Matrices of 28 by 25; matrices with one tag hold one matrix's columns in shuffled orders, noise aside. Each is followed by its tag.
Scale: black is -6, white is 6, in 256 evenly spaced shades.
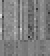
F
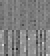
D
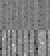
D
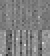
D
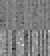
D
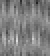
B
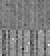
D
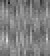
B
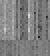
F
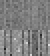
D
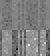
D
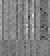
F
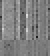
F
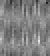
B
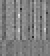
F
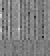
F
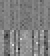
D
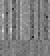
F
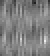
B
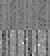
D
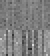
D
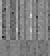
F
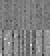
D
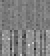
D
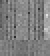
F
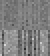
D
